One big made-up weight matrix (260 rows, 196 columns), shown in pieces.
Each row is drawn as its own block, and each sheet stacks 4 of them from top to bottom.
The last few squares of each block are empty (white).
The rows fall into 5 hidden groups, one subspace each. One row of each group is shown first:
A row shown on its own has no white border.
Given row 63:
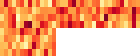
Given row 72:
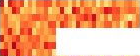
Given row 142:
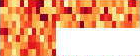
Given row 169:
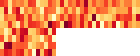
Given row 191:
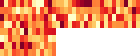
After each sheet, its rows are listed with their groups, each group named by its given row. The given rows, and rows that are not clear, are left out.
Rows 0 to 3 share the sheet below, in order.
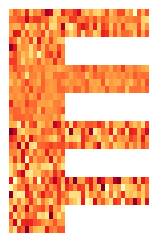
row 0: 191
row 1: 169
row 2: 142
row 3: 63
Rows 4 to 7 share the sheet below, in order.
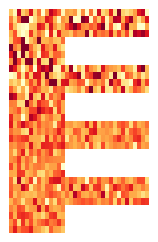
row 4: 72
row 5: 142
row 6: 72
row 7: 72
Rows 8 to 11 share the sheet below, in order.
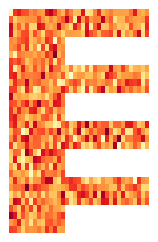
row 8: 169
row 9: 63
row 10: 72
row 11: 191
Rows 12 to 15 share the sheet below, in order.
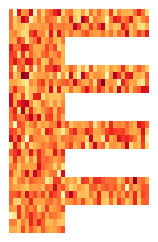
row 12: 72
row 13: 72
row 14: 169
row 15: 191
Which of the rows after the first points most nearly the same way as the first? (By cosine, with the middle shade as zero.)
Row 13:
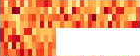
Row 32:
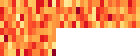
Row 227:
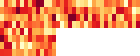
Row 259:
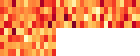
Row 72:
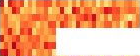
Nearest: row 72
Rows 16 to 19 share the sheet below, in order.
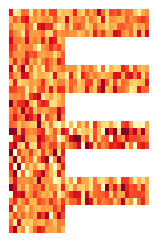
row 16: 63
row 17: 72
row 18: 63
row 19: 63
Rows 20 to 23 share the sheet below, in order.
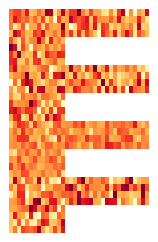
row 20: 191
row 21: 169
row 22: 142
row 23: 63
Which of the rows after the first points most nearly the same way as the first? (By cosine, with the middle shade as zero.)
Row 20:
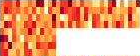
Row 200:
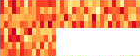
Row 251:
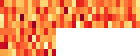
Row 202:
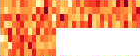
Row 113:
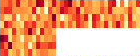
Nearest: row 113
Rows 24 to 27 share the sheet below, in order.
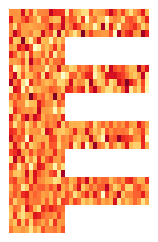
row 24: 72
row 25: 169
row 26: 169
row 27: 72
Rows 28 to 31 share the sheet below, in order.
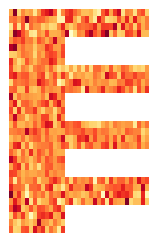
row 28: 191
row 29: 63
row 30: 191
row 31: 169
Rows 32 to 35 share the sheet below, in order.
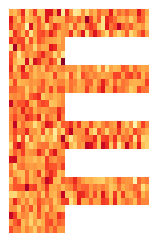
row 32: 169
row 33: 72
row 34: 191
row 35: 191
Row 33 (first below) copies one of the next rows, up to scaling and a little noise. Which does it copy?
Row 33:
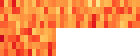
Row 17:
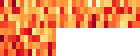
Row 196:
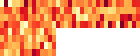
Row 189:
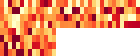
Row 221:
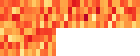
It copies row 17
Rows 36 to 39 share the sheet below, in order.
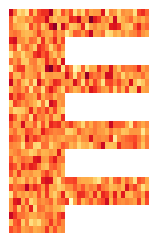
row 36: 142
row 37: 169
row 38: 63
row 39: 191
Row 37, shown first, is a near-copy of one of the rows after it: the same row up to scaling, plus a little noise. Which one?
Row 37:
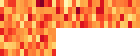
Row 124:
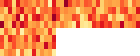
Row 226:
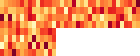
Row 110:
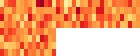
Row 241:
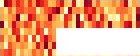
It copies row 110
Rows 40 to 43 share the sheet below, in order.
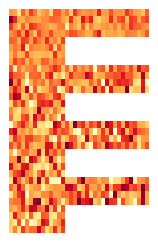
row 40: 142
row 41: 169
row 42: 142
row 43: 63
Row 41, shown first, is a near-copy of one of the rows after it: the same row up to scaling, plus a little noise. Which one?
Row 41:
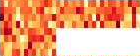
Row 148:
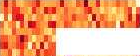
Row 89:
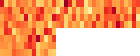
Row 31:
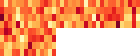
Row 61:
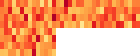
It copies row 31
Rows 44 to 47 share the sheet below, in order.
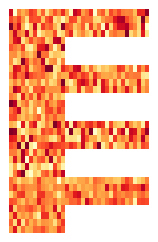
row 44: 169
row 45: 191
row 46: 142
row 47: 63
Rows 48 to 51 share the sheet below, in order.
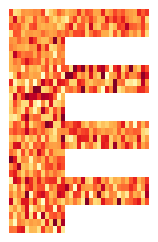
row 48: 169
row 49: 63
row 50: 191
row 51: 169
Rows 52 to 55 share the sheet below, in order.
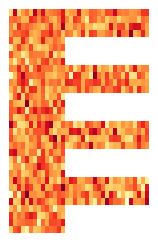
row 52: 72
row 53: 142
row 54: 142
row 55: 169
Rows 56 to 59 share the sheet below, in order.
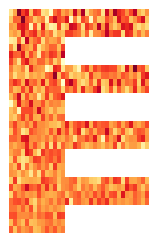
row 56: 142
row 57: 191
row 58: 72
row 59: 191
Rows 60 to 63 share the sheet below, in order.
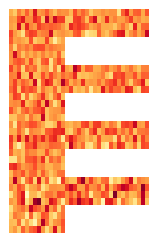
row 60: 191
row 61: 169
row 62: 191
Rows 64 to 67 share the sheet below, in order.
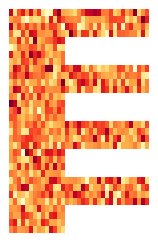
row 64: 191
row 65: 191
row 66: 72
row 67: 72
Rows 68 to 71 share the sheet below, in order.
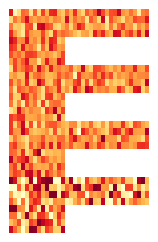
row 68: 63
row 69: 169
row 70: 72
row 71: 142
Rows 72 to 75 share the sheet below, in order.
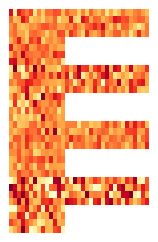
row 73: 72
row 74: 191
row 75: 142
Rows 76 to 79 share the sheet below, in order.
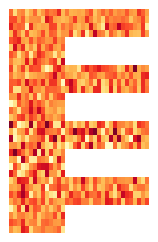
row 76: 169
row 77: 191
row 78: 142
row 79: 142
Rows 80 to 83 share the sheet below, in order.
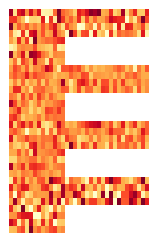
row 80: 191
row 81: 191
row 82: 191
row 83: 72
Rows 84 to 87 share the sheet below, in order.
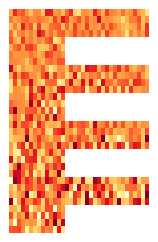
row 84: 169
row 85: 169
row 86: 169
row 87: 169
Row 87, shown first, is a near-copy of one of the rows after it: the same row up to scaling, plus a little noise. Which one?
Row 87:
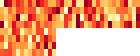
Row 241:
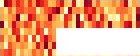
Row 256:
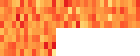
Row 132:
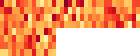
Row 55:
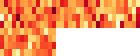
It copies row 241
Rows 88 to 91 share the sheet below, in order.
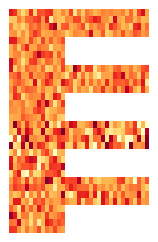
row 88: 142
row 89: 169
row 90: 169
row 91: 191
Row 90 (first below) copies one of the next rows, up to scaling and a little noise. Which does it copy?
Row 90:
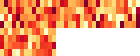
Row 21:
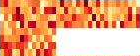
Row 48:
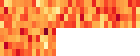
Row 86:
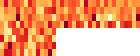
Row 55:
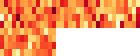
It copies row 55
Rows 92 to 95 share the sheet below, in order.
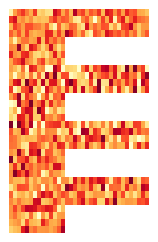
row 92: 142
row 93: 191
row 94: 72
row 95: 63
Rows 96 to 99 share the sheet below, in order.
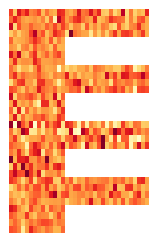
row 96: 191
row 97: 63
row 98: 72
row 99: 142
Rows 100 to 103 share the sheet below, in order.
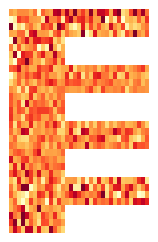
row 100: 63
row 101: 142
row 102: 72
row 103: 72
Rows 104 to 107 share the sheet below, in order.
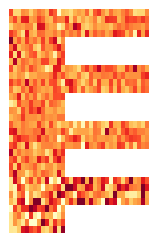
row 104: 63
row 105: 191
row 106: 63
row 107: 63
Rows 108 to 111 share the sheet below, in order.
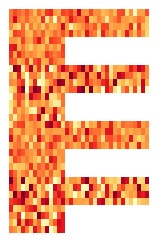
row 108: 191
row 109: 63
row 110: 169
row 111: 72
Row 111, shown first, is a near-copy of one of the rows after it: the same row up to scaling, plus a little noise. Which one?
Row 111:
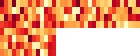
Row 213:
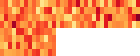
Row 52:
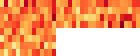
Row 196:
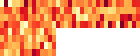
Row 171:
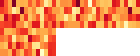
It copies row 171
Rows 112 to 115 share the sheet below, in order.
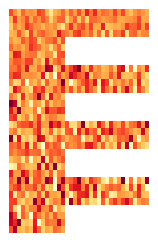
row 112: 169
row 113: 191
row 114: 169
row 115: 191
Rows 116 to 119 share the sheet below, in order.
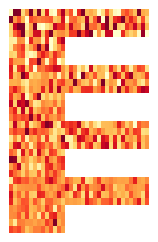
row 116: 63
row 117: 72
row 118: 191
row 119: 169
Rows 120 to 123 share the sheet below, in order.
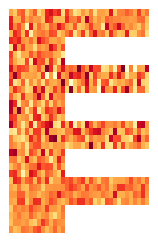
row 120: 169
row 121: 191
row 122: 142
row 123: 63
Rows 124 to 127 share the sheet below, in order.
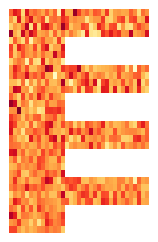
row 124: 169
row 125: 191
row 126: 142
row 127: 191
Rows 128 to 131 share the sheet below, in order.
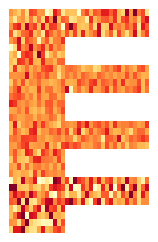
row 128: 191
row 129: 191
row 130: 72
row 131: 142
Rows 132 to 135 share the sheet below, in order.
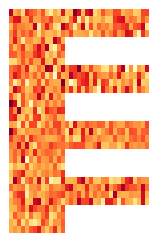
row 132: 169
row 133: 191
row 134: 142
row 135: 63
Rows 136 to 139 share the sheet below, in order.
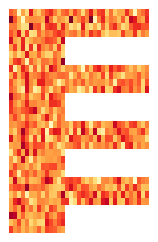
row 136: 142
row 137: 63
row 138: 142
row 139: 191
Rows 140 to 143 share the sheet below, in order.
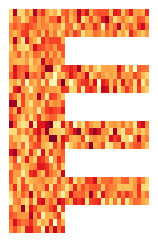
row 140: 72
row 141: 191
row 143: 169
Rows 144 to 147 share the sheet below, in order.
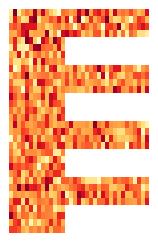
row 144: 72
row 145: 63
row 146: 169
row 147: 191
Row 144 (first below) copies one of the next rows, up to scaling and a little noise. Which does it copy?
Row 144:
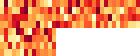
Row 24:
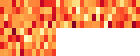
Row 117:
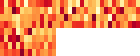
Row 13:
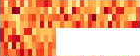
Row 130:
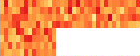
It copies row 130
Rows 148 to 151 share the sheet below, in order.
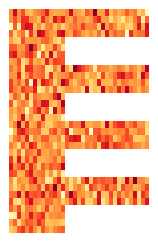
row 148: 169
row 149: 169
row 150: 142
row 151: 191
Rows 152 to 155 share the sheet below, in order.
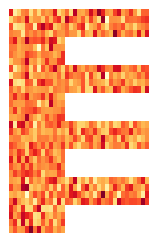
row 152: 63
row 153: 63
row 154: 72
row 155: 72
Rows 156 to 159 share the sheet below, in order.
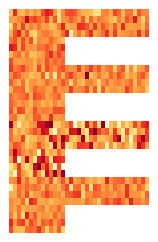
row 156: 191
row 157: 191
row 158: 142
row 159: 142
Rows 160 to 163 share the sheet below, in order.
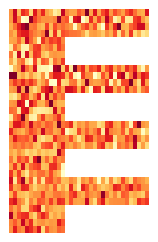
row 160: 72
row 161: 142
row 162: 63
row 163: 72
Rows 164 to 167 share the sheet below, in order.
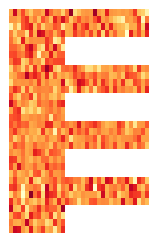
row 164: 169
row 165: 191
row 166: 191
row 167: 142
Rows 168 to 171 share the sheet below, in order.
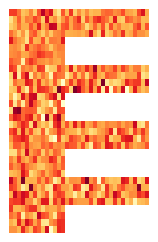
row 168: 142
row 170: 142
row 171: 72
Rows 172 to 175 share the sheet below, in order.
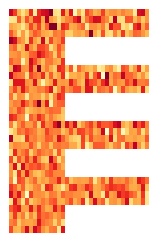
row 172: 142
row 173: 63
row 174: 63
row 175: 169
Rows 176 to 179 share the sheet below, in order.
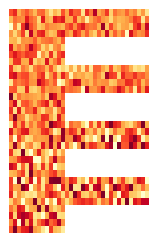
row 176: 169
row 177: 63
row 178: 72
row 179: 72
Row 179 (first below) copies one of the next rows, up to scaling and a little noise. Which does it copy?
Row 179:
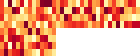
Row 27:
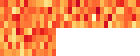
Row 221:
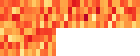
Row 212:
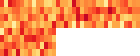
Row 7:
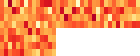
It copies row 7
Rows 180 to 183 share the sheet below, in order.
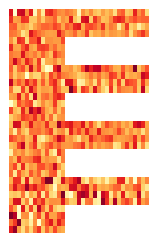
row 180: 72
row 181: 191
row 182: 63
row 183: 191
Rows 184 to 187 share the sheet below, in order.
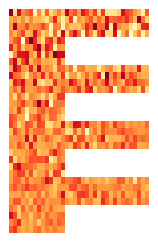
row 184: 72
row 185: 63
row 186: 169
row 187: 191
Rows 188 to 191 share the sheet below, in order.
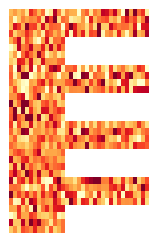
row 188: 191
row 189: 72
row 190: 72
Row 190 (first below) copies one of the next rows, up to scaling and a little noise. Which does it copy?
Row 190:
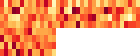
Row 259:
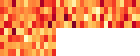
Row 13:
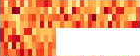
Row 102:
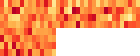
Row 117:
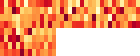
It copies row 102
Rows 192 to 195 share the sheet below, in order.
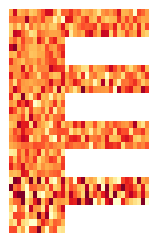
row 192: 191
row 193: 72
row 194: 142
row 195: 63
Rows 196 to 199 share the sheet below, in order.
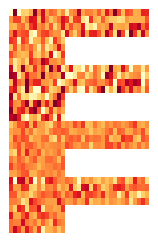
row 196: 72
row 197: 63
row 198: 142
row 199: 72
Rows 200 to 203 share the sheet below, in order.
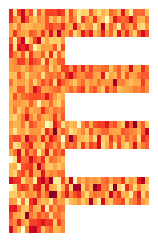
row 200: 72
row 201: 63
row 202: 191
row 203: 142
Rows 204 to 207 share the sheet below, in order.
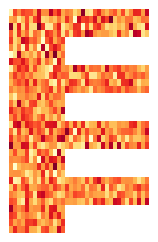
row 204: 169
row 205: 142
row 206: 169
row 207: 63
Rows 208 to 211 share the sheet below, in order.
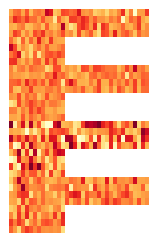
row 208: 191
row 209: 191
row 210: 191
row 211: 142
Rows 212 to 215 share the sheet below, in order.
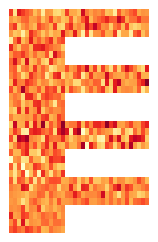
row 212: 72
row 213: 72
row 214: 72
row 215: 72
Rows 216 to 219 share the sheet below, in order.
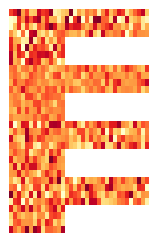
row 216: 142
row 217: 72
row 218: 63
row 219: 169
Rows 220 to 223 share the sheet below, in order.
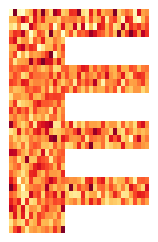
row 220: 72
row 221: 72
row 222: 142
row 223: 142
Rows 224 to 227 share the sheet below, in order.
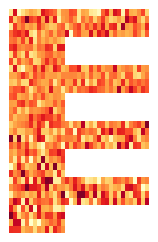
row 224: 191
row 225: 72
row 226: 169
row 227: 191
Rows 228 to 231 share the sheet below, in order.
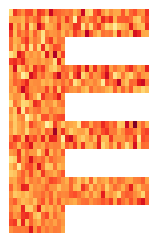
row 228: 169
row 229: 72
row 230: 191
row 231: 72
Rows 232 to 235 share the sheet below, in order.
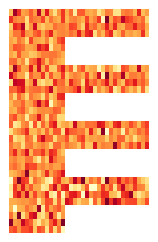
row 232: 63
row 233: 63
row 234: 63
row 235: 142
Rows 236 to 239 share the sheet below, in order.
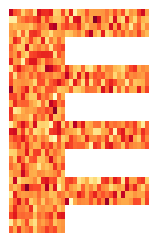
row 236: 142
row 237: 169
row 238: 142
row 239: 191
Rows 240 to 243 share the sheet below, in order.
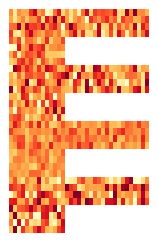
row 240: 191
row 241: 169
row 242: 63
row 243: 63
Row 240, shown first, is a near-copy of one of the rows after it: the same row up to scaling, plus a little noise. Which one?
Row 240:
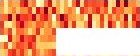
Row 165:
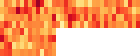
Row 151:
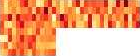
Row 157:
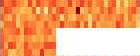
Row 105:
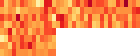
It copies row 151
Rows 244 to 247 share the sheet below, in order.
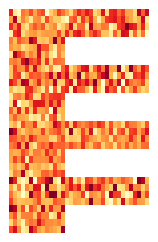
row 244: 169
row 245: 72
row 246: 142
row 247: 142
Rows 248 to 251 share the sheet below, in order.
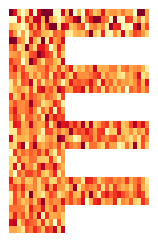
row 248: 142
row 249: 169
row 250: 63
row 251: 169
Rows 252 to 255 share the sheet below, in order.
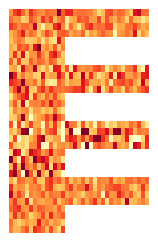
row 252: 63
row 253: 142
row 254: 72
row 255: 169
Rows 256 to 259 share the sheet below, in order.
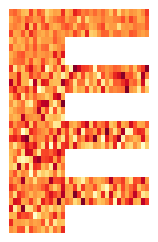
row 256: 169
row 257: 169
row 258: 72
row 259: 72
